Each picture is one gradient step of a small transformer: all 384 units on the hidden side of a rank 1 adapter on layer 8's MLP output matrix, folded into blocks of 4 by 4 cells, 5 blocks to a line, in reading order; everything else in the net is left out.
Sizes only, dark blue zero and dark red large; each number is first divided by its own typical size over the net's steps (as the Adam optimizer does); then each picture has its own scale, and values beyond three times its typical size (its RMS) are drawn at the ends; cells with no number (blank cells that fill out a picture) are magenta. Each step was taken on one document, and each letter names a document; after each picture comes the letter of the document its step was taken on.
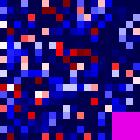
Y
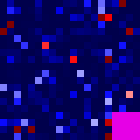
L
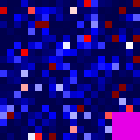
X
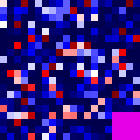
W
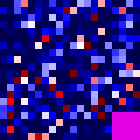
W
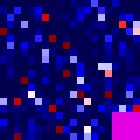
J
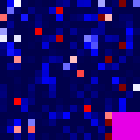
L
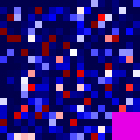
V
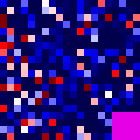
Y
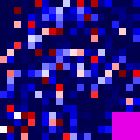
W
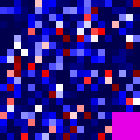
W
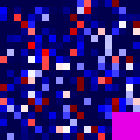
V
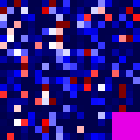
Y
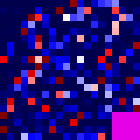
V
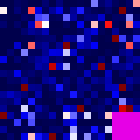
X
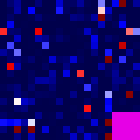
L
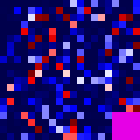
V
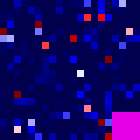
L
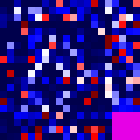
V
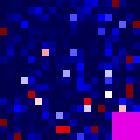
J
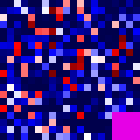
Y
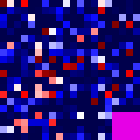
Y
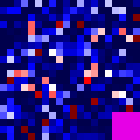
W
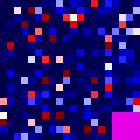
J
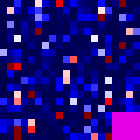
L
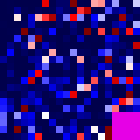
V
